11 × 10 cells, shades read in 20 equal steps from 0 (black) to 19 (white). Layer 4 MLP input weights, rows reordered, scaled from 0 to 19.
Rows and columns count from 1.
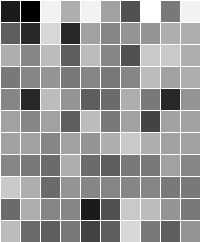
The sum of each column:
112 91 128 105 111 101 123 128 115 131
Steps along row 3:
down up down up down down up same down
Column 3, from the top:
18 16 14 11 14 12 10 8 8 10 7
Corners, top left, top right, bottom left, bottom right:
2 18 14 11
